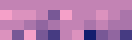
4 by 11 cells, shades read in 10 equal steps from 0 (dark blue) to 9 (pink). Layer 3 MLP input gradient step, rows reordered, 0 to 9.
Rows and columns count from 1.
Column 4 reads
7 7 5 4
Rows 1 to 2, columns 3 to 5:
7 7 7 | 8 7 4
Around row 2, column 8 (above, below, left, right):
7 6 7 8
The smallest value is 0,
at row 4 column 8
